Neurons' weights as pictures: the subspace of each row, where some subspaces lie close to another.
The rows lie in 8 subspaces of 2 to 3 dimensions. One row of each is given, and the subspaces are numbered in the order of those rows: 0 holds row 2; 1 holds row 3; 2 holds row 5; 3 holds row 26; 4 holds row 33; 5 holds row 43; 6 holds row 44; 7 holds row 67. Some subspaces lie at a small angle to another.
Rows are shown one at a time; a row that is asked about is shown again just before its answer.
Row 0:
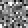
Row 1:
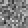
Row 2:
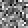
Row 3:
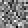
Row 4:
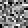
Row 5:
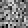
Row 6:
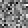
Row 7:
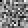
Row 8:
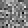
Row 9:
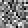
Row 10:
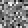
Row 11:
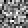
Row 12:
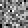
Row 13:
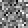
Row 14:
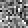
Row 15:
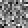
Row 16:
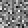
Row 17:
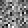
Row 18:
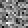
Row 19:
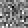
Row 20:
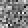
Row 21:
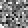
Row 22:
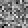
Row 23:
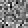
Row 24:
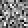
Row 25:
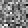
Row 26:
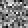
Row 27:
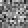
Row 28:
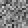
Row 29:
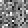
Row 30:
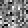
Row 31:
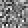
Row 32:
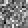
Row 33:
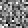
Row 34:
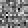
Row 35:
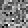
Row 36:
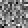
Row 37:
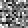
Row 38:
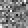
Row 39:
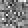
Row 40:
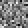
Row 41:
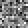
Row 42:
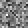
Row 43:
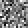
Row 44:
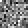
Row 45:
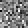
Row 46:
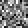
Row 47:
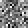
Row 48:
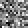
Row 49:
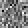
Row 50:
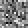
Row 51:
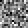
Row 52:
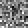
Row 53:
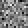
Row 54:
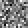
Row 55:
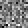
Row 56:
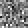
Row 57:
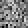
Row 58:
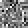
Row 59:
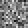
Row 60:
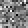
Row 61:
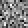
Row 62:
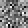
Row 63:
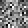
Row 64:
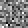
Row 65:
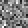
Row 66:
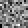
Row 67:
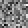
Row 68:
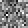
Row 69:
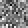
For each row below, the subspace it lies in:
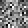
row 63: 6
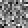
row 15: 4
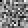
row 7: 6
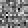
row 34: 0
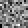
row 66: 1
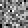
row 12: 1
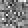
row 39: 3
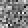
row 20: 7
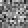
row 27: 7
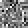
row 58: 7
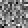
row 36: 4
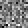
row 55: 4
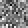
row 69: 2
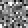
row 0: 3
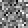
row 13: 0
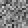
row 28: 2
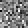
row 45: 0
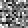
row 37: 3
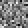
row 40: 4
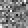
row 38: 3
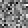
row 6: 7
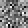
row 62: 6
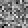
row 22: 2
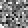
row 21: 3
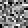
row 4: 1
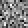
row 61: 5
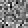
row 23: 5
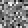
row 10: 3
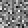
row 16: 0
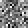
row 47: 6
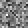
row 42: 3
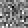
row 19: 5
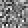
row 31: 5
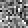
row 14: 0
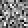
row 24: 5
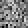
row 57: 2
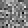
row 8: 0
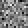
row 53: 4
